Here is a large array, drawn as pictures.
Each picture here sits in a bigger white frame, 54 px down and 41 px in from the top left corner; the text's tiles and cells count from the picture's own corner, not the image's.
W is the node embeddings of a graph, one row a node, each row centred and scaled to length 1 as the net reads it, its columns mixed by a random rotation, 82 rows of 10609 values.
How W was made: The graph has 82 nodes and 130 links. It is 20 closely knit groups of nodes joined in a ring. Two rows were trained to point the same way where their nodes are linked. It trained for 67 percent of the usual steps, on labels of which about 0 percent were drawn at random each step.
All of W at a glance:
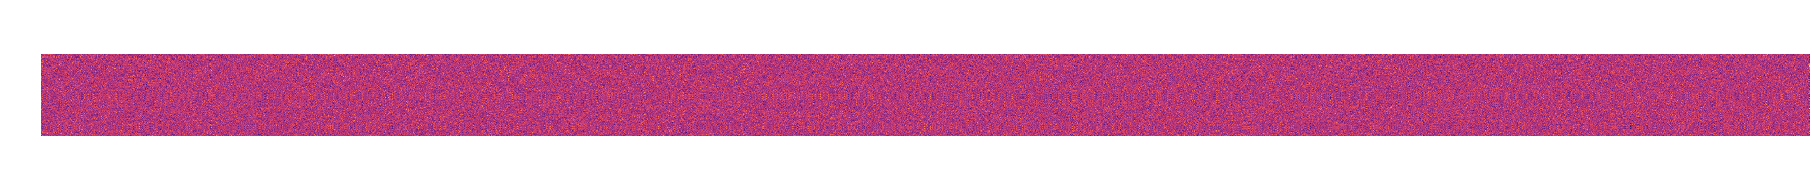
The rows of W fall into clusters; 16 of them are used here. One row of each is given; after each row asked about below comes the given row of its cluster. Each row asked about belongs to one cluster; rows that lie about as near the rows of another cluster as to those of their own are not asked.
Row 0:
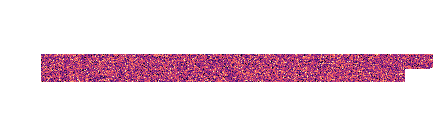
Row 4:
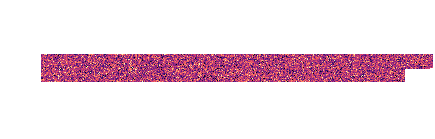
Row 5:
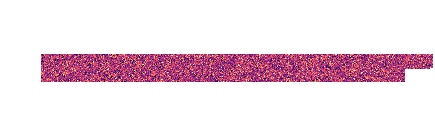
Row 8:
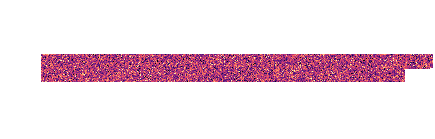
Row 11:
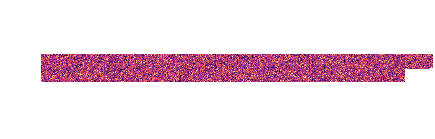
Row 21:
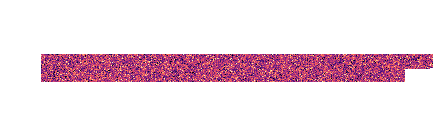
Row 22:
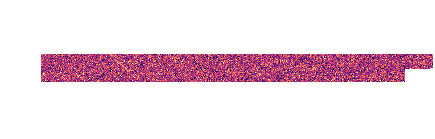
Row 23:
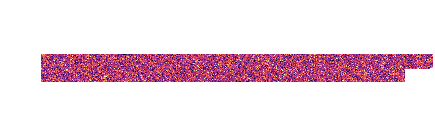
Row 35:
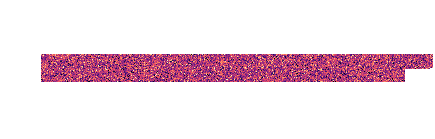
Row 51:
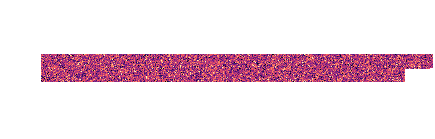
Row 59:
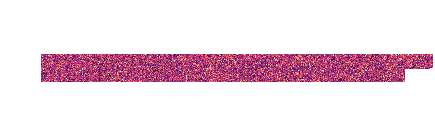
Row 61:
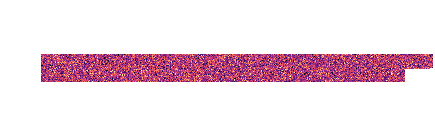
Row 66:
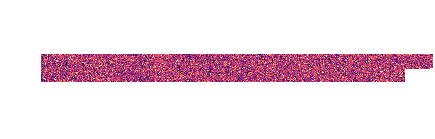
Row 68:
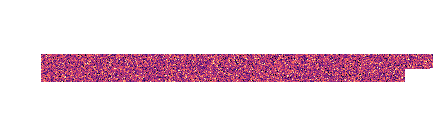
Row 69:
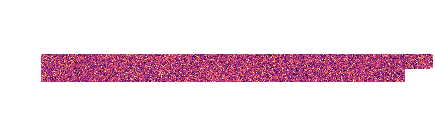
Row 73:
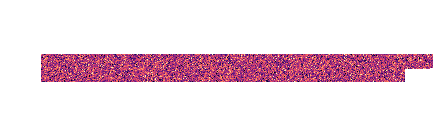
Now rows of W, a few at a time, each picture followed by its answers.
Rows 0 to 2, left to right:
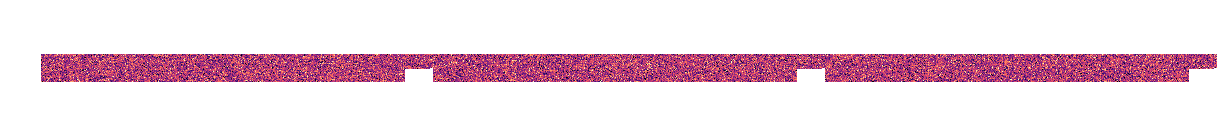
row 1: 61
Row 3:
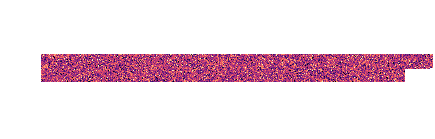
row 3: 35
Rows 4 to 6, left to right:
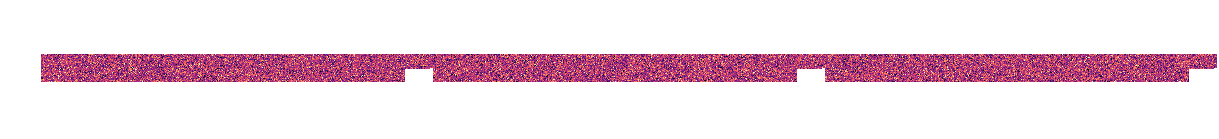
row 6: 73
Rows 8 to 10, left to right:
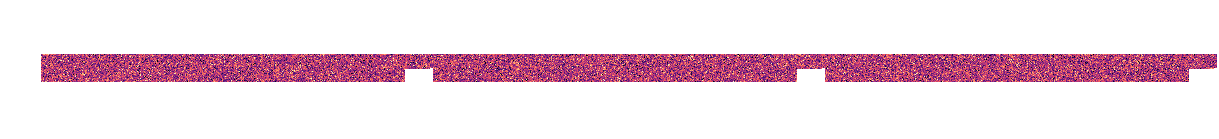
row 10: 4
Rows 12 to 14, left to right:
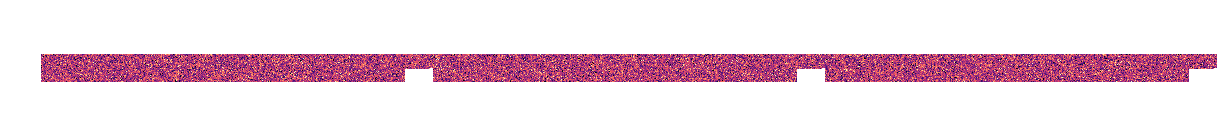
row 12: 11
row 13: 73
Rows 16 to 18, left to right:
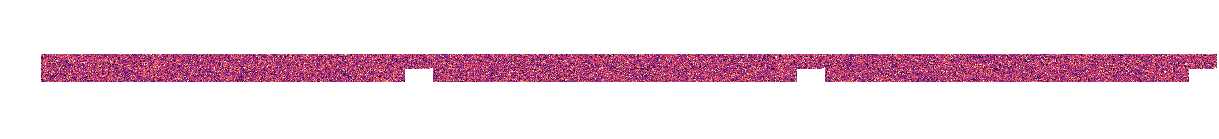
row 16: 35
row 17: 59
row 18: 66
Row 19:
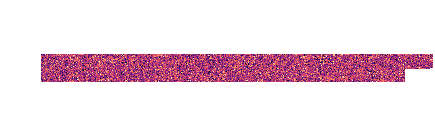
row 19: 0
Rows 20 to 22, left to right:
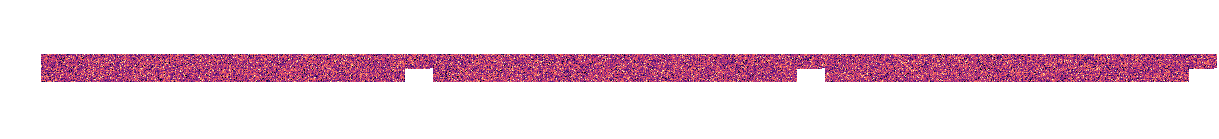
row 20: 73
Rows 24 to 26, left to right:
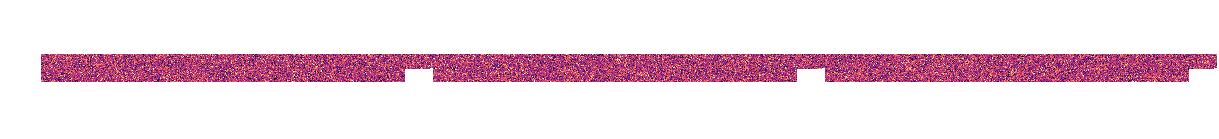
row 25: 4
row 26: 22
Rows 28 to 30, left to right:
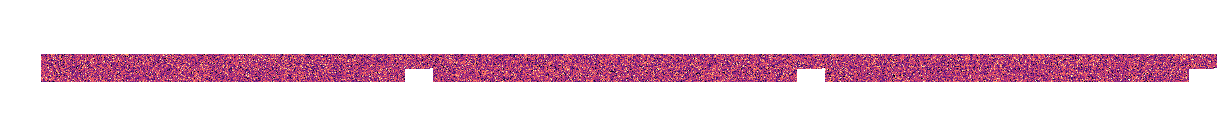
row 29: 61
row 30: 68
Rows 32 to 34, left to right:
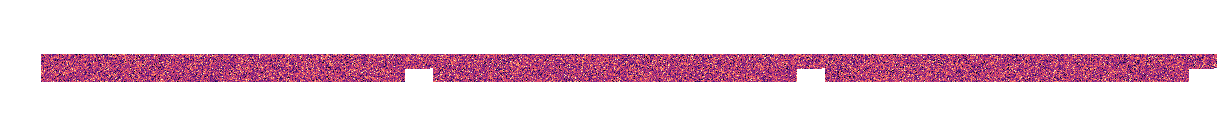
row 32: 5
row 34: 21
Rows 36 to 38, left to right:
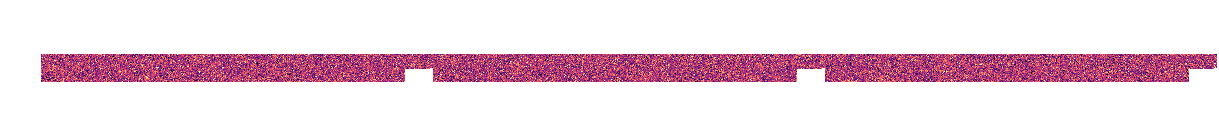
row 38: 66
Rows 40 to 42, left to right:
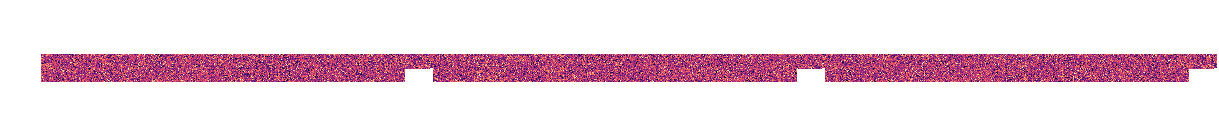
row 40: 8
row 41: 66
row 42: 8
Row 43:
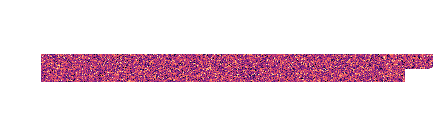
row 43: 59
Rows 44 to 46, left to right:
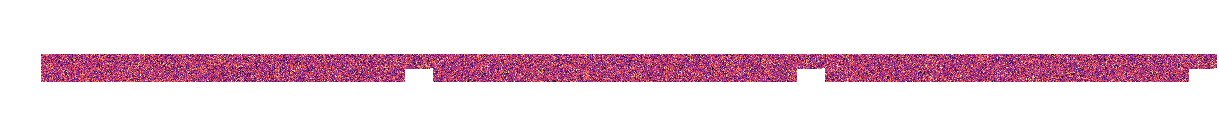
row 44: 8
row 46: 51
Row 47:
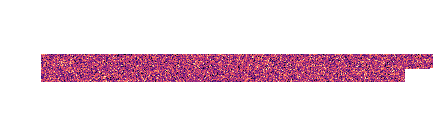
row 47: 23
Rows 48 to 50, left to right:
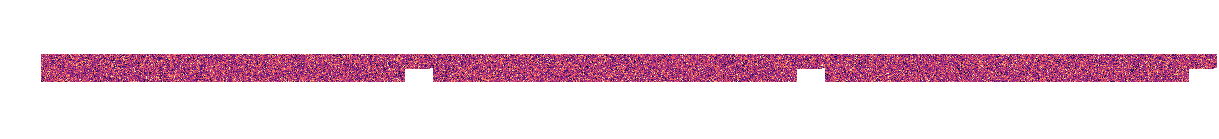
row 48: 51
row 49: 21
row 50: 23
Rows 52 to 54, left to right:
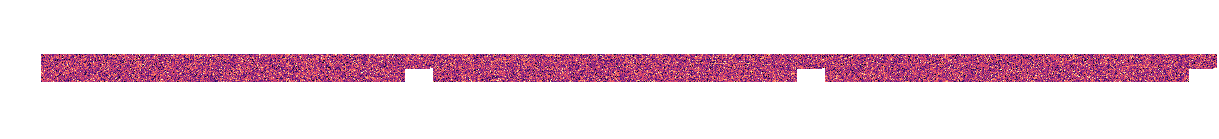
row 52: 5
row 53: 0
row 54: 11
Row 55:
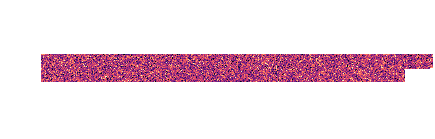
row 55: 23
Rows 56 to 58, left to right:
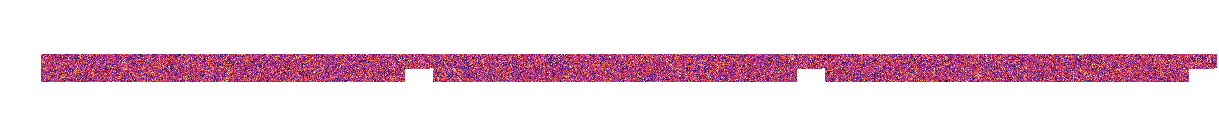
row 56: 22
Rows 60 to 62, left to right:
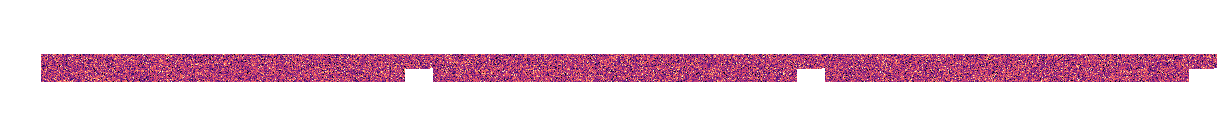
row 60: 66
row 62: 69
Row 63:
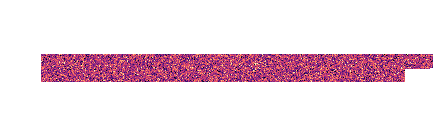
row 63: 61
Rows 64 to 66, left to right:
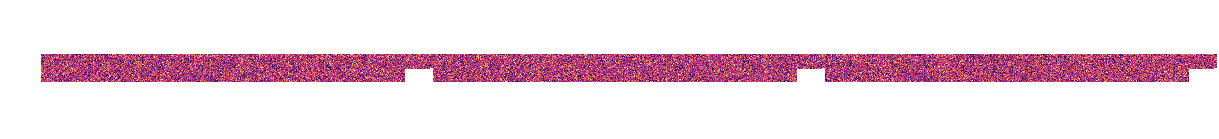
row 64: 5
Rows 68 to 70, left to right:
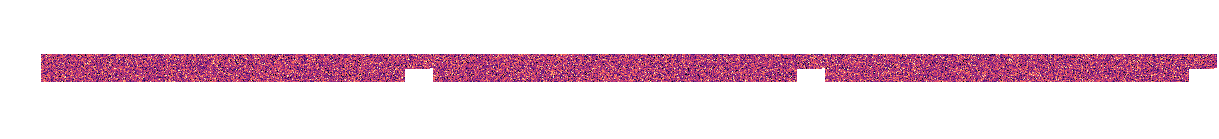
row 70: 4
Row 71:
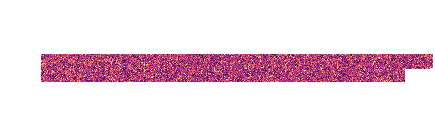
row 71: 35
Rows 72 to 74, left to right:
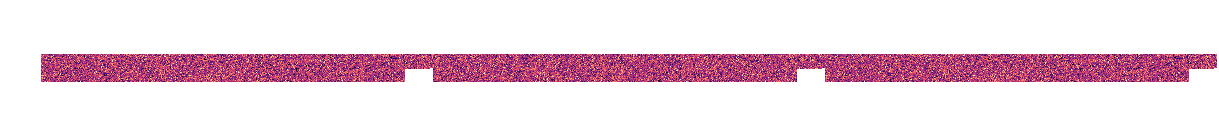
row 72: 69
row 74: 69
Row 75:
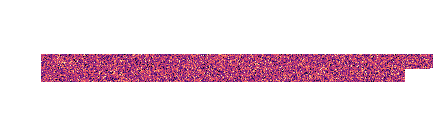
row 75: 61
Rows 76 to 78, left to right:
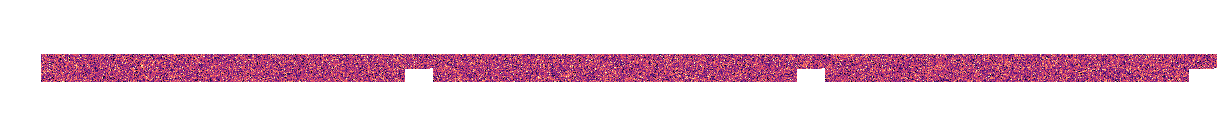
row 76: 51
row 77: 51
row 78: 35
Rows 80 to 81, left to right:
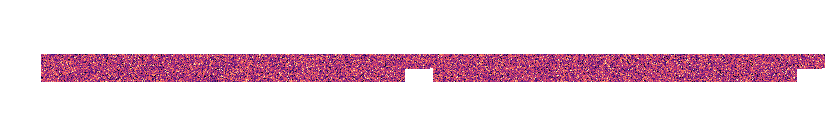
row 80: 5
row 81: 68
